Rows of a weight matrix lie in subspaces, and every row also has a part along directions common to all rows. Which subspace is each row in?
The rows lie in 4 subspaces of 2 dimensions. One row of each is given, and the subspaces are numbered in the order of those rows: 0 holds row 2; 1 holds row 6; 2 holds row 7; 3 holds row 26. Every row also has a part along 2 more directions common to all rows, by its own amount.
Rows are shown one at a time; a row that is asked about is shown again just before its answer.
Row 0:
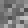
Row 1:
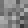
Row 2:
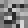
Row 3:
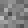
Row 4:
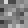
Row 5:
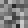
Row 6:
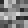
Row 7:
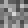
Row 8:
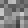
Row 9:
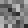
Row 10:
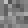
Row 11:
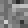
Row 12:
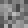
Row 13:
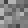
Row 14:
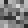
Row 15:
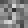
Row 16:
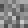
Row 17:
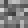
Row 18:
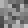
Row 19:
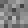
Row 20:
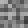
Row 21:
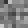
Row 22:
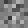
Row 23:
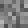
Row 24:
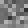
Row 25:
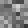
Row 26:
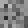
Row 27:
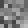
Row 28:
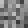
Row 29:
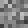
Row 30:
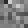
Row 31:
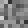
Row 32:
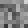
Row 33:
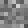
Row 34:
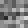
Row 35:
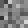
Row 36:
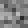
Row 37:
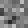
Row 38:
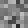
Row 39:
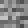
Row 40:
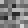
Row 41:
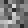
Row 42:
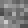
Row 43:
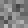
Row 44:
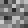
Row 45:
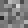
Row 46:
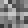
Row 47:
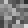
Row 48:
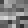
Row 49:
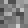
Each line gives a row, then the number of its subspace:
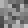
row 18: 2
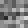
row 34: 1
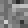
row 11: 2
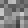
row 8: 0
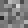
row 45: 3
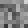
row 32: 2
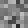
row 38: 0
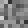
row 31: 3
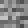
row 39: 1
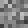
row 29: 3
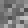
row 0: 1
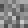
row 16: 2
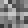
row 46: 3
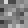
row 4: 0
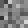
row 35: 3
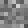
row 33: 3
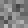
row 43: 2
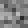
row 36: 1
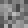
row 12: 2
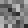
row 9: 2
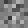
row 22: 2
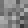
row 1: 1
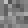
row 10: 3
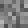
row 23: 2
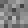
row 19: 2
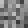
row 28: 3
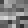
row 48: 1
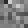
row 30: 3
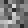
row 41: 0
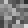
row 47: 2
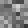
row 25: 2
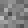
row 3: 1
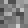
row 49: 0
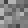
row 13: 0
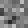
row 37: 0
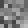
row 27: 3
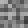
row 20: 3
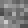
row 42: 1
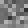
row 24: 1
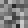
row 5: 0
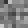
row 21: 3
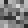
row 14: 3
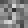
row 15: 0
